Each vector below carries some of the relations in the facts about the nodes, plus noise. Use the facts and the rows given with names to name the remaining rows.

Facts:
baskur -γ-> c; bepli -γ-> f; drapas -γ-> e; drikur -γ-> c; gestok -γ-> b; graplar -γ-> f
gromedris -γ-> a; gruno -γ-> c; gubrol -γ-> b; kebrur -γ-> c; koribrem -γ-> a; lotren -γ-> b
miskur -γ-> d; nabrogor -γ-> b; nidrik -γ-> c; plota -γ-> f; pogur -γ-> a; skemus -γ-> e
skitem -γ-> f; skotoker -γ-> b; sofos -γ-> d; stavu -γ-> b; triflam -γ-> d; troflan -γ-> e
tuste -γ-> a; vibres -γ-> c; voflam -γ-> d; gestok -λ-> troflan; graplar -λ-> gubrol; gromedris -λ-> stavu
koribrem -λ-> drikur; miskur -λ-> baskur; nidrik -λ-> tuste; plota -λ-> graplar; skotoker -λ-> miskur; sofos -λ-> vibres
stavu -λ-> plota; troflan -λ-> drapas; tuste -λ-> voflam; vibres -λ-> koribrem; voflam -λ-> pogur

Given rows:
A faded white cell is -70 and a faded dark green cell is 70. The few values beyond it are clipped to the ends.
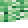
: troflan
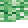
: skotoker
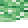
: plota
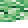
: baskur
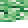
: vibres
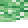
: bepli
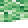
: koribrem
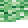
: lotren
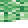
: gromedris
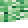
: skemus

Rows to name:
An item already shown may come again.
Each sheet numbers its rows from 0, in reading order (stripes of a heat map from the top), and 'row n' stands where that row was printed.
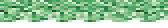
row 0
baskur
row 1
pogur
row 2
tuste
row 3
gromedris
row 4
graplar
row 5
stavu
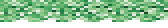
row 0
miskur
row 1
graplar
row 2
sofos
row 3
gubrol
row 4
triflam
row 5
drikur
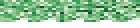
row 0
graplar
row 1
voflam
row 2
drapas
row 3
nidrik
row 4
gubrol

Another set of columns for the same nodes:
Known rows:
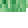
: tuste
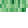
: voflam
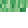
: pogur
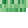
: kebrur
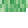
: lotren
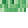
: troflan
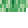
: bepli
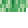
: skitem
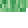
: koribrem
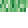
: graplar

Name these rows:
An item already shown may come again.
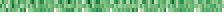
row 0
graplar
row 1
tuste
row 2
sofos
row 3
gromedris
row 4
baskur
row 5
skemus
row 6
tuste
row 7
stavu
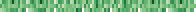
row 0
miskur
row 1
sofos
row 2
drikur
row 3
graplar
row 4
plota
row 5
triflam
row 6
sofos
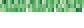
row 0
vibres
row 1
drapas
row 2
gubrol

